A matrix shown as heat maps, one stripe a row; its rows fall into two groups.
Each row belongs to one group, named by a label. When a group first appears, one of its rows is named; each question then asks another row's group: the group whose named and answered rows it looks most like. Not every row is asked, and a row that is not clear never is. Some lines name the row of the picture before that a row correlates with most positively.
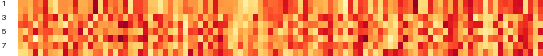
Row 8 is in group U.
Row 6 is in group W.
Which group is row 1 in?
W
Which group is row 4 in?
W
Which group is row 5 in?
U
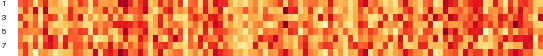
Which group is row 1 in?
W
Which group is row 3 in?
U
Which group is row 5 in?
W
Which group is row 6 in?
U
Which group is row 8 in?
W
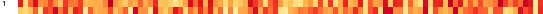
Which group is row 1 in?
U
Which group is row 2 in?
U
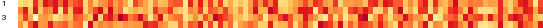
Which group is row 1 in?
U
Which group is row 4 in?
U
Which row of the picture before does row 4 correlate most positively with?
1
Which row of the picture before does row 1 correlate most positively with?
2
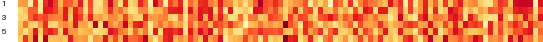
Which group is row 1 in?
U
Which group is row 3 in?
U
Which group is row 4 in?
W
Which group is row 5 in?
U
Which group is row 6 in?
W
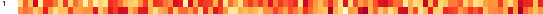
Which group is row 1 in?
U
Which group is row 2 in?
W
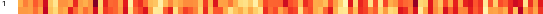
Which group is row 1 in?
W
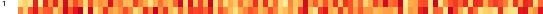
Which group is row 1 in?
U
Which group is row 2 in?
U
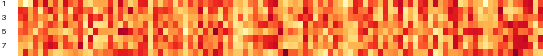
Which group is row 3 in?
U
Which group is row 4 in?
U
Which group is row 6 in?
U
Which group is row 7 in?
U
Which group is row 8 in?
W
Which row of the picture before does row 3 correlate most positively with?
2
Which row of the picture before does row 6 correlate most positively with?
1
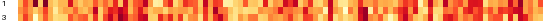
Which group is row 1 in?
W
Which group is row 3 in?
W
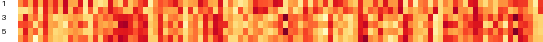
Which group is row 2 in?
U
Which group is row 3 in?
W
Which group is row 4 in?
W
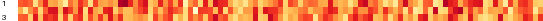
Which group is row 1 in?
W
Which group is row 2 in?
U
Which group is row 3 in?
U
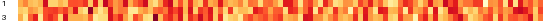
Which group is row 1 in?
W
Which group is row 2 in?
U
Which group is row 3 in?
U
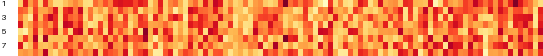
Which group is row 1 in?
W
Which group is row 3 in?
U
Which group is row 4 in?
U
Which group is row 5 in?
U
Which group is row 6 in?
W
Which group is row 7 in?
U
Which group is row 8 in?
W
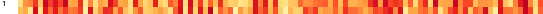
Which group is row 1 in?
U
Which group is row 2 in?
U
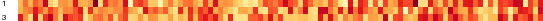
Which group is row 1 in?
W
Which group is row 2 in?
U
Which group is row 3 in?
U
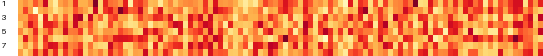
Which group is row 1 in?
W
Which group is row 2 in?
W
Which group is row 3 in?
U
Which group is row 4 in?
U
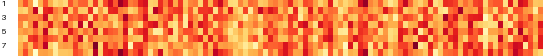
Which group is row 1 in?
W
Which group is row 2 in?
U
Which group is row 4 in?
U
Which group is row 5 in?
W
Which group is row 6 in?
U
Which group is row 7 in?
W
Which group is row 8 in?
W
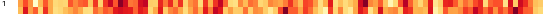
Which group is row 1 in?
W
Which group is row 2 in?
W
